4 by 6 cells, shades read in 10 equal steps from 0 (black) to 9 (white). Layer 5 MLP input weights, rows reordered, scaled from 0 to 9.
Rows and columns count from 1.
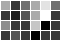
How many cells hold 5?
1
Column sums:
15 8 11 19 19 10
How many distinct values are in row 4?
3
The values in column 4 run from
0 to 7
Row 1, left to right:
6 2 4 6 8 4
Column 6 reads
4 2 2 2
